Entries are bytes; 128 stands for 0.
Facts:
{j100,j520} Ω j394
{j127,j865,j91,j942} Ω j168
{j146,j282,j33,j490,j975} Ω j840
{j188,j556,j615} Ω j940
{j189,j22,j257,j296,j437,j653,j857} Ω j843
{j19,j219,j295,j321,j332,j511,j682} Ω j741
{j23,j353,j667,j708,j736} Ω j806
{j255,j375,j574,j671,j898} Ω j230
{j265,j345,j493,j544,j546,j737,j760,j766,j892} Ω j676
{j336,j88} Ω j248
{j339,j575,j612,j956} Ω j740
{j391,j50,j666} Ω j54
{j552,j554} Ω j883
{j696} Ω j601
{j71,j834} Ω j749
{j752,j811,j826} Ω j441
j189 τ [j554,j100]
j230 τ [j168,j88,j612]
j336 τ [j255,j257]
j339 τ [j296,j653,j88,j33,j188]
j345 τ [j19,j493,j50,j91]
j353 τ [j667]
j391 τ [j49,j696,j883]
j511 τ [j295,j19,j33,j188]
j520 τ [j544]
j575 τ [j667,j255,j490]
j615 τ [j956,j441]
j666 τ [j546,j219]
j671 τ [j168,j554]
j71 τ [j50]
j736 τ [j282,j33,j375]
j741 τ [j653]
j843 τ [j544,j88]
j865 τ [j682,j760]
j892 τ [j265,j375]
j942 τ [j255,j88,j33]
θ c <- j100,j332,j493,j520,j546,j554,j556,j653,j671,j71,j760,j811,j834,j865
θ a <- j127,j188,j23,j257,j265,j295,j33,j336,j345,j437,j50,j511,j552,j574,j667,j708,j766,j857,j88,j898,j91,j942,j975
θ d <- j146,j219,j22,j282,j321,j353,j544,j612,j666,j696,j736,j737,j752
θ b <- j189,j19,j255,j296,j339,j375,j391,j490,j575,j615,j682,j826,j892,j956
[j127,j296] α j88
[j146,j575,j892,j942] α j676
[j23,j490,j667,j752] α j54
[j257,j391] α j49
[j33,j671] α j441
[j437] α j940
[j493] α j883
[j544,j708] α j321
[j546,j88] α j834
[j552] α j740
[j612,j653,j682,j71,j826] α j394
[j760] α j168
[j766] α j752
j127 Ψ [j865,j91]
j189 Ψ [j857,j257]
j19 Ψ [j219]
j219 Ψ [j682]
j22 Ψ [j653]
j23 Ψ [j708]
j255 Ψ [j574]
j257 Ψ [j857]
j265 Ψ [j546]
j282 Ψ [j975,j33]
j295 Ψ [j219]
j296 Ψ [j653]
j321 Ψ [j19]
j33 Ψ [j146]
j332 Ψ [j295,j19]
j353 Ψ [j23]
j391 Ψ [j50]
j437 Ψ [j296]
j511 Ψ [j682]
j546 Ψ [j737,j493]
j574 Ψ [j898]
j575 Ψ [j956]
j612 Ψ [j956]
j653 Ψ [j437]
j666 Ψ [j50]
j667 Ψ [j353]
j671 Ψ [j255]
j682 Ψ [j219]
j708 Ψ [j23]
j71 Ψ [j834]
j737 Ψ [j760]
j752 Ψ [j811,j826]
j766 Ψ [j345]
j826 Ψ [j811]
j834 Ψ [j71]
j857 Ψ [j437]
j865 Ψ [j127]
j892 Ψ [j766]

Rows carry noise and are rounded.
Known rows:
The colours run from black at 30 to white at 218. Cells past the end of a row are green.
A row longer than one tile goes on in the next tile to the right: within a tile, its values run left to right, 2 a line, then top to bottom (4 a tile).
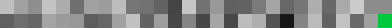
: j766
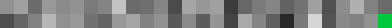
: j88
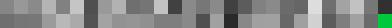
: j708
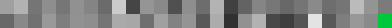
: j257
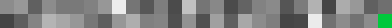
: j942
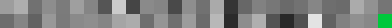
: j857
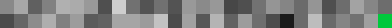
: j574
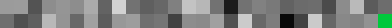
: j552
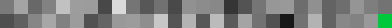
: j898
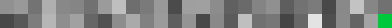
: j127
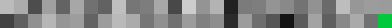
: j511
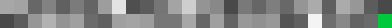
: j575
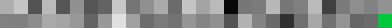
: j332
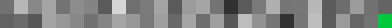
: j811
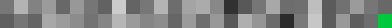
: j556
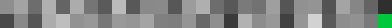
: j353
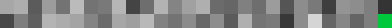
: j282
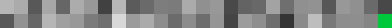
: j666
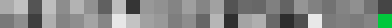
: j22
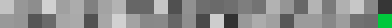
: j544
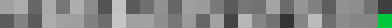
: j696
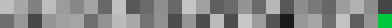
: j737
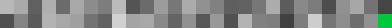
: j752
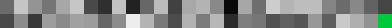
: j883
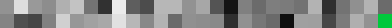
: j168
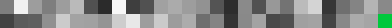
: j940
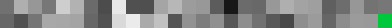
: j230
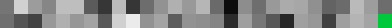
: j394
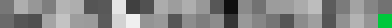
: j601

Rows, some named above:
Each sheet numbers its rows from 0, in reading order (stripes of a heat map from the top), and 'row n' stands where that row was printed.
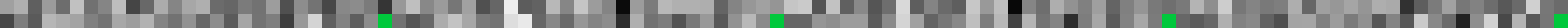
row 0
j282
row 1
j741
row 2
j19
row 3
j71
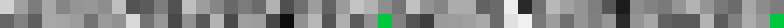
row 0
j265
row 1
j843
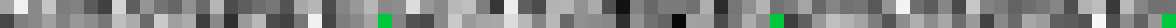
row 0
j437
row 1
j168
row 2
j33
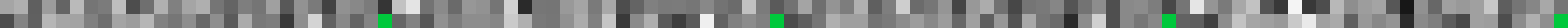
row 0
j282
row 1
j189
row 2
j975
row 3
j49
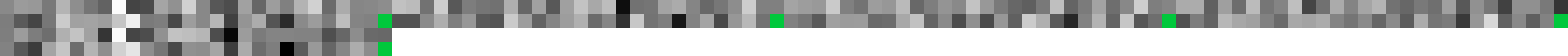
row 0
j676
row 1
j682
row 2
j546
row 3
j282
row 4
j740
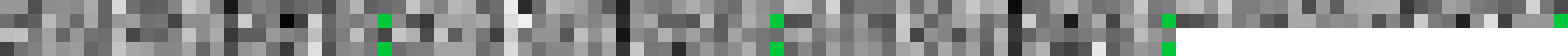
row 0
j552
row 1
j843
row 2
j682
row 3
j826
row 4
j391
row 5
j219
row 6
j257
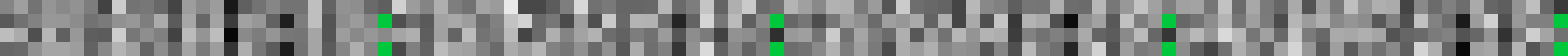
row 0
j50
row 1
j892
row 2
j345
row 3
j612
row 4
j295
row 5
j282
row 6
j612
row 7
j760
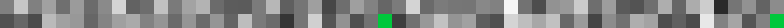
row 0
j865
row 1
j671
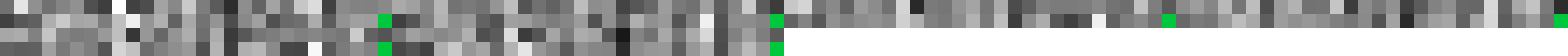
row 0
j441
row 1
j490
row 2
j189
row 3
j708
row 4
j296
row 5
j806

